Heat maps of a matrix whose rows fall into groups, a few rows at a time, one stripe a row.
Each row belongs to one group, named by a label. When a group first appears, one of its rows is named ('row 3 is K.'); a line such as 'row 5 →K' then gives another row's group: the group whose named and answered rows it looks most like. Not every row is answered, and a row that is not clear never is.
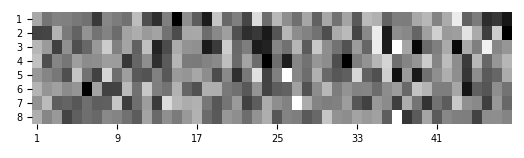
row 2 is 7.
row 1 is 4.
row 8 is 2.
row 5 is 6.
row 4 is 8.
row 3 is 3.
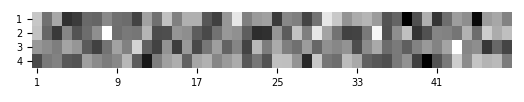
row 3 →4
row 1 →2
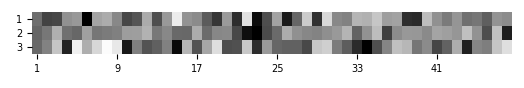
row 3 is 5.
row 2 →7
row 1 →8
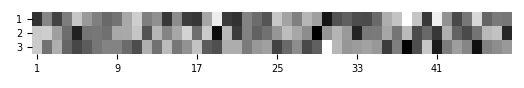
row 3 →2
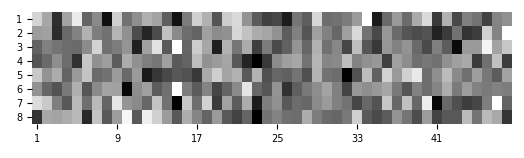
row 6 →8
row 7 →5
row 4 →7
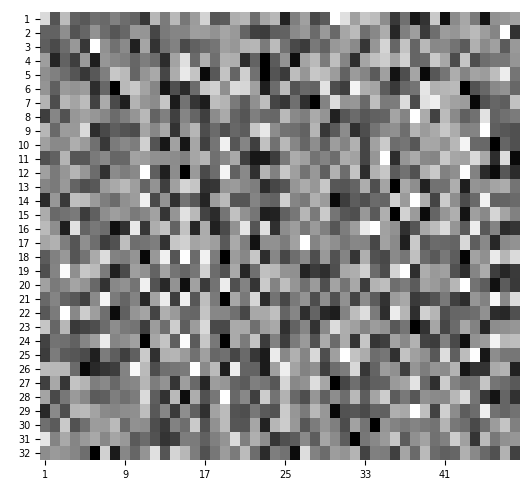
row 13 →3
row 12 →4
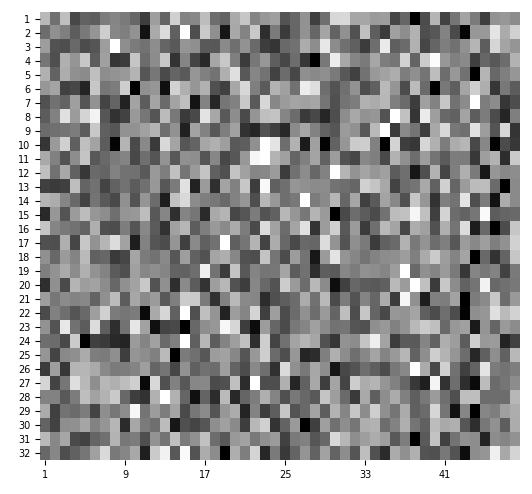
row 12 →2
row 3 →3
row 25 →6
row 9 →7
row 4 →6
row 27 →8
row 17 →5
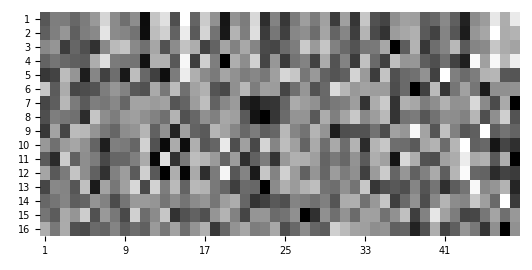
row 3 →3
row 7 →7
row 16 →2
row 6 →2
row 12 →4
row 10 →4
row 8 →7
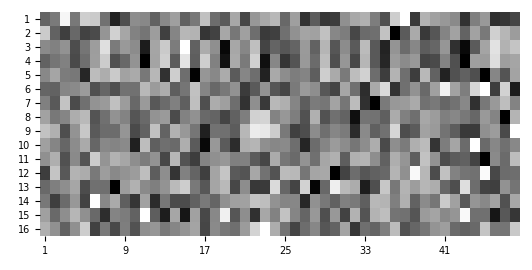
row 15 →4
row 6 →7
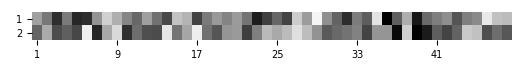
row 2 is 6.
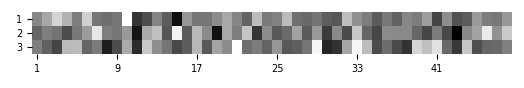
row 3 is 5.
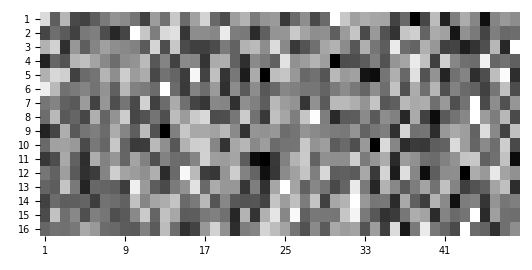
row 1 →2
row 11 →7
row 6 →5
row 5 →5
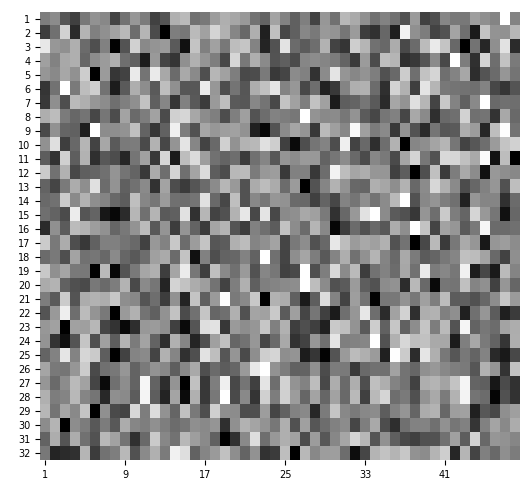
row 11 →7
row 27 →4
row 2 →5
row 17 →2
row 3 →5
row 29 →6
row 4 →8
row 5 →6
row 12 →2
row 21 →5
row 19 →6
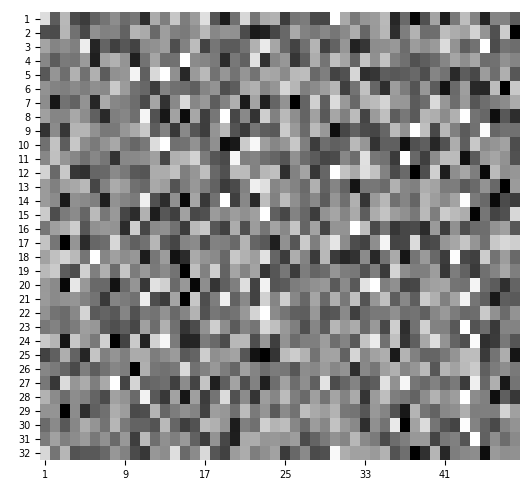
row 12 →2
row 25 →7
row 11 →3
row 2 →7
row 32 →2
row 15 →6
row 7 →8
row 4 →8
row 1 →2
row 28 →4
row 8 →4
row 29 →3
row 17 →3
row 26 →8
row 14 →4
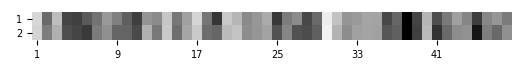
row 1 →2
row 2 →2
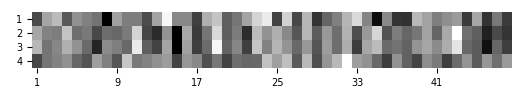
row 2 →4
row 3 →4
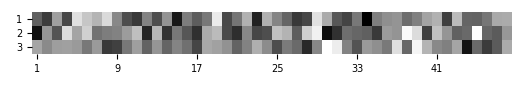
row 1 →5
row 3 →6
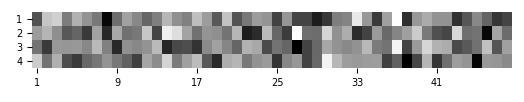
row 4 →2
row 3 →6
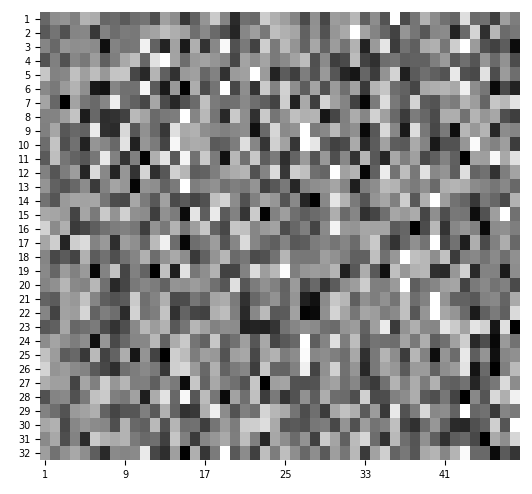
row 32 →4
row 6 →4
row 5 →8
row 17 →5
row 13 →8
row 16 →2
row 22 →6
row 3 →4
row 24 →6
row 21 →6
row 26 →6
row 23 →7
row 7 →3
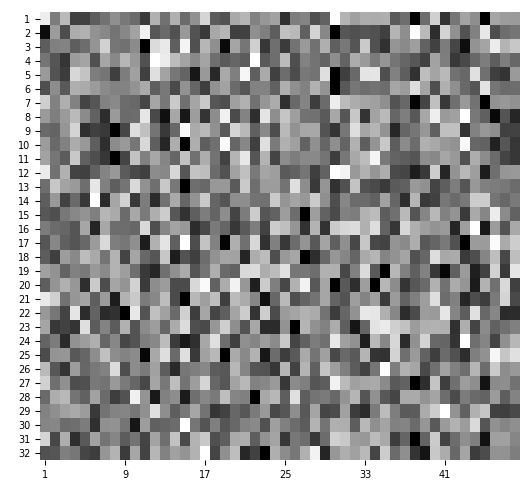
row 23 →8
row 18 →6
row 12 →2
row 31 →2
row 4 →8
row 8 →4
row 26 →3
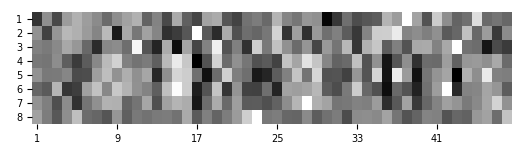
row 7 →3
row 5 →3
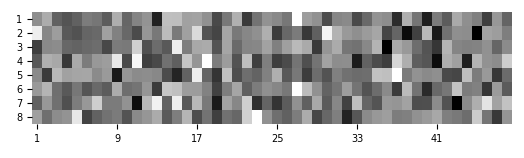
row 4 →5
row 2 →2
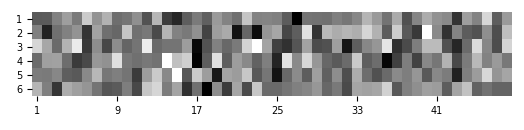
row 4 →3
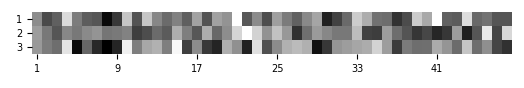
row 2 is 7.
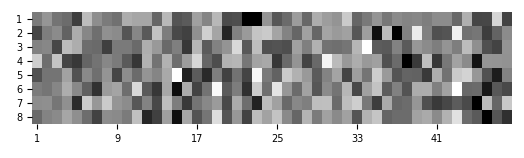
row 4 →2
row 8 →4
